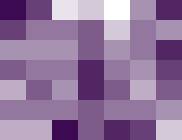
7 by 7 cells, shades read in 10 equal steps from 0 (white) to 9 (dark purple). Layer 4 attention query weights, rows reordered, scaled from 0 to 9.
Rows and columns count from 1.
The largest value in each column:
9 7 9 8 8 7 8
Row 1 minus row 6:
4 2 -4 -4 -5 -1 4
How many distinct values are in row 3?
4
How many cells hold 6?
8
